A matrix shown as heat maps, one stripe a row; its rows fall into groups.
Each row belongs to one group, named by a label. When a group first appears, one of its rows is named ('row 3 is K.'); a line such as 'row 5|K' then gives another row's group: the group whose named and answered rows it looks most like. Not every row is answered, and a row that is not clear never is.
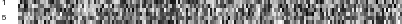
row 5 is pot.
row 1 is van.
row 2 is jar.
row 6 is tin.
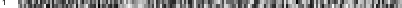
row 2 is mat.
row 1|mat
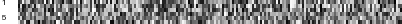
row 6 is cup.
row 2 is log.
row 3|log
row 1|mat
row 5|tin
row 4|van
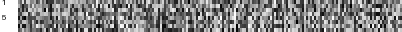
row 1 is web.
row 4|pot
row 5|log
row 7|log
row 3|log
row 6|mat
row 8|mat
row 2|jar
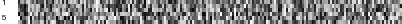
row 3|jar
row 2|jar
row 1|web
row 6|tin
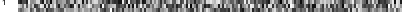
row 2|tin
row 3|web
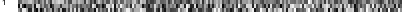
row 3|mat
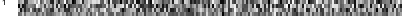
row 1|jar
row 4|web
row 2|log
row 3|van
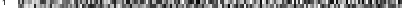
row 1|cup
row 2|pot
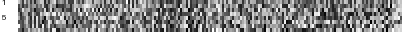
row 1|tin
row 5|van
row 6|cup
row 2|tin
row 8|tin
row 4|pot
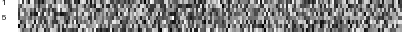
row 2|pot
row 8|tin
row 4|mat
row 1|cup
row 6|van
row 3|log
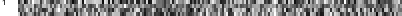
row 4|van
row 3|cup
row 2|pot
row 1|jar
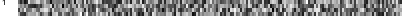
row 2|mat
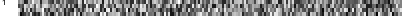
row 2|pot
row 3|tin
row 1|jar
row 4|van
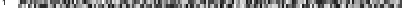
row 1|van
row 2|cup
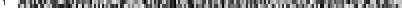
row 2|mat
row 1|van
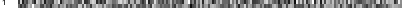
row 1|log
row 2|jar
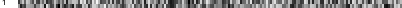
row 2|van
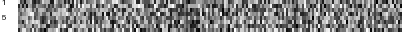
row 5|cup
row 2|log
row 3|web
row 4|pot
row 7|web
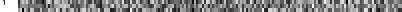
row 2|log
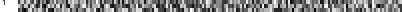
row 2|cup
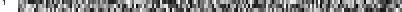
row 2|web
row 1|mat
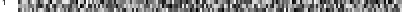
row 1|pot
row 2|mat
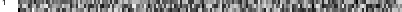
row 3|tin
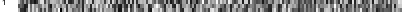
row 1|tin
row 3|jar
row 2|jar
